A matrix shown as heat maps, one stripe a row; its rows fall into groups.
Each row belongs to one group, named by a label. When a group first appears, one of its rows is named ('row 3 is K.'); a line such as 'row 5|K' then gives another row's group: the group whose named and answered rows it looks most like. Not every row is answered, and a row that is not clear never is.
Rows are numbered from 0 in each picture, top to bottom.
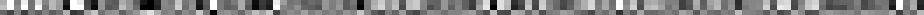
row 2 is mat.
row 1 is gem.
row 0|gem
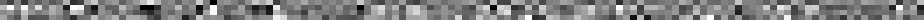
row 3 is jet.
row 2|gem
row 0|mat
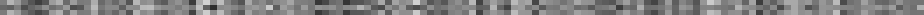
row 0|jet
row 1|mat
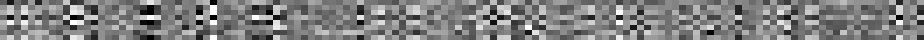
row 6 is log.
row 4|gem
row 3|mat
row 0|mat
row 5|jet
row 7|gem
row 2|gem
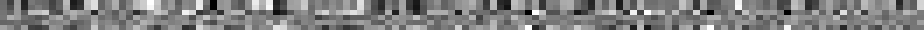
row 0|mat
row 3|jet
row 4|mat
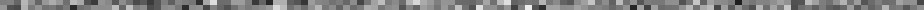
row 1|jet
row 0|gem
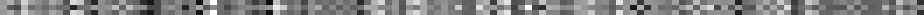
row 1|jet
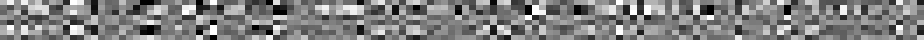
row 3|jet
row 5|gem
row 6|gem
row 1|log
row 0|gem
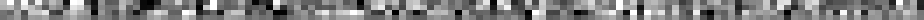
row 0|gem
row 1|gem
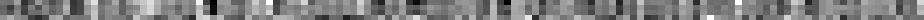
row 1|mat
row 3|jet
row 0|mat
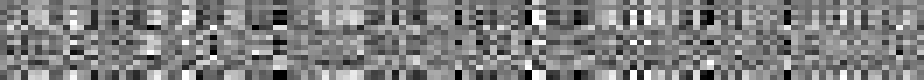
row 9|mat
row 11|gem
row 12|jet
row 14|log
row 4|log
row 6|jet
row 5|gem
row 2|log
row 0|log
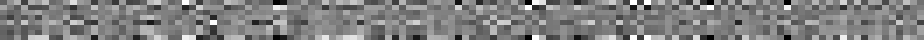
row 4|gem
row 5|mat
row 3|mat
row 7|log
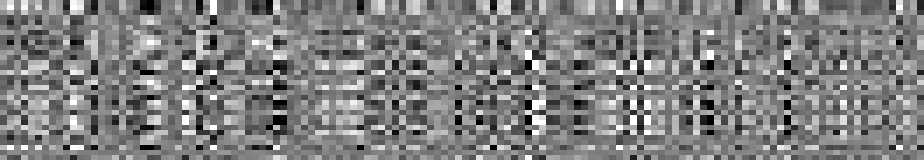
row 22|jet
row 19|gem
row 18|jet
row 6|jet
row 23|log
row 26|log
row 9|mat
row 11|jet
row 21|log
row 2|gem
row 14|gem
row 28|mat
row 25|gem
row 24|log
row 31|jet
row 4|mat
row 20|log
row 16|mat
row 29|gem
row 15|mat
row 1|gem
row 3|mat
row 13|log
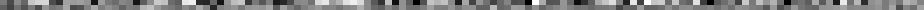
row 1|mat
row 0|log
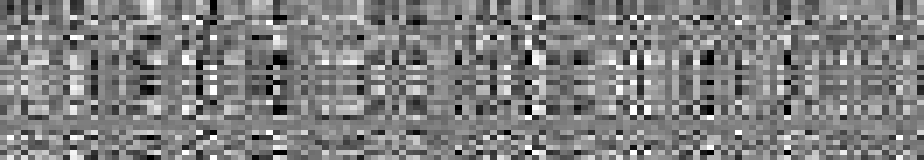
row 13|gem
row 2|mat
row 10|log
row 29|jet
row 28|jet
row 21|log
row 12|log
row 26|mat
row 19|log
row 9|jet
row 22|log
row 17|gem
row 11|log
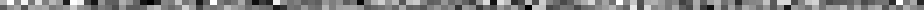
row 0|gem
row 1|log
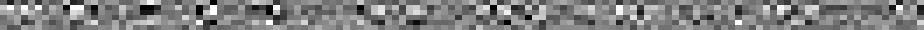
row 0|mat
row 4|mat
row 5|jet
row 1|gem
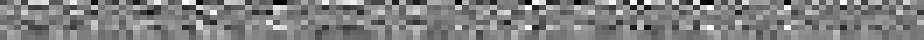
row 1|jet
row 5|jet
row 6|jet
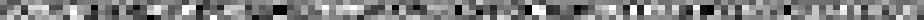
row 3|gem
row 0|jet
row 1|log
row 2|log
